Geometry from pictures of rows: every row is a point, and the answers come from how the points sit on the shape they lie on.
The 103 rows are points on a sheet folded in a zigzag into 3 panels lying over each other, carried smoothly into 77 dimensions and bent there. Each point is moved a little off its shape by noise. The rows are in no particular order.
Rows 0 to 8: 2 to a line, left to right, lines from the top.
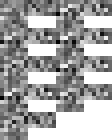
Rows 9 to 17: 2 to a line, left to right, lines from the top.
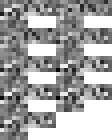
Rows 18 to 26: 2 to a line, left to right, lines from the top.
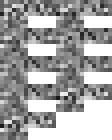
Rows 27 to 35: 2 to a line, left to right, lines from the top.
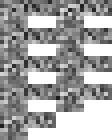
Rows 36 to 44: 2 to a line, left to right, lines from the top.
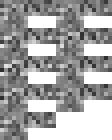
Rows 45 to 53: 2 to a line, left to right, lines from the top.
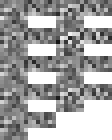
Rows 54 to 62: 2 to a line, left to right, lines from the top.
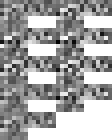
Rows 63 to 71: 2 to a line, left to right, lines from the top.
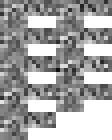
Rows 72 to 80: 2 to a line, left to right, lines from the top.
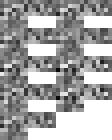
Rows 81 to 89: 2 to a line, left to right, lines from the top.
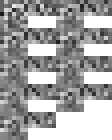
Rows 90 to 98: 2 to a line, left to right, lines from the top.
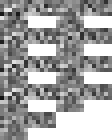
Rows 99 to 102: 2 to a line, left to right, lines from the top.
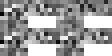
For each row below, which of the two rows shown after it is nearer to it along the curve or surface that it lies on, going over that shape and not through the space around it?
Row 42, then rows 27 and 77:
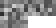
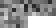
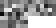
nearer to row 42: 77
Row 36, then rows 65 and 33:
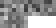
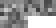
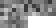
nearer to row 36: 65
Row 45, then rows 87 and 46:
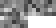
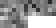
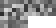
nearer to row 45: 87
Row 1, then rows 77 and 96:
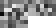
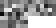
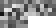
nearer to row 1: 77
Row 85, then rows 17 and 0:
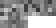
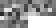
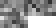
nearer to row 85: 0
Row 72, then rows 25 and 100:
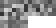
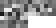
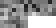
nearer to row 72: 100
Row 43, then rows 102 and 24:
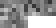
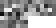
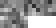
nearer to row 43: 24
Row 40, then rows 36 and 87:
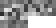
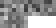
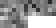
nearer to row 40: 87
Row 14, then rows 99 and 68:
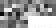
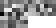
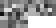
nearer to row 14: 99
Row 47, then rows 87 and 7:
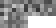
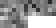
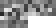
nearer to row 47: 87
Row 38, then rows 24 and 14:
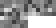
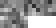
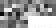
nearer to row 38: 24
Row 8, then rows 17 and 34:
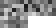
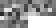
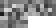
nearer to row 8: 17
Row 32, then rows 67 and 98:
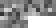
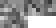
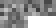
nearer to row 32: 67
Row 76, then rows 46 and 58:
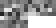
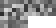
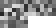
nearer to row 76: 58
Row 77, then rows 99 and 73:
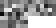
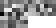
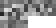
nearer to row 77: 99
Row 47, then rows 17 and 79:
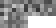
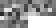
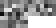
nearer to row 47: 79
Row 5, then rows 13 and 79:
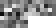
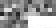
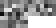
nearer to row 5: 13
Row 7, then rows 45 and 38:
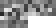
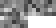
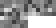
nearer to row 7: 38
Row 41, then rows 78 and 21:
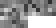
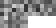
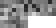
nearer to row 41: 21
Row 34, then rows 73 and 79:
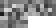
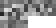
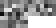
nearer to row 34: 79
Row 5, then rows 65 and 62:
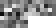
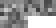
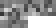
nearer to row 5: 62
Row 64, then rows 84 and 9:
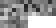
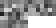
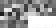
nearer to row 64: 9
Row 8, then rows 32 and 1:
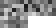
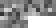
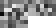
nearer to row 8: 32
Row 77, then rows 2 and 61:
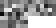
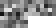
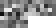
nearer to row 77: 2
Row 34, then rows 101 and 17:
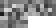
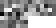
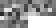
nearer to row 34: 101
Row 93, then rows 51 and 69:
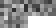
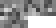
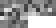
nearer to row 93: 51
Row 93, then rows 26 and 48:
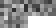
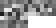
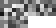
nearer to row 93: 48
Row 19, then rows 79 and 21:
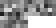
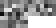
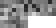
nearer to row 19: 79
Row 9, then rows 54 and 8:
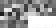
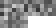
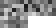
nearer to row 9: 8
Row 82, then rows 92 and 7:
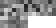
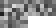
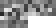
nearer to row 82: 7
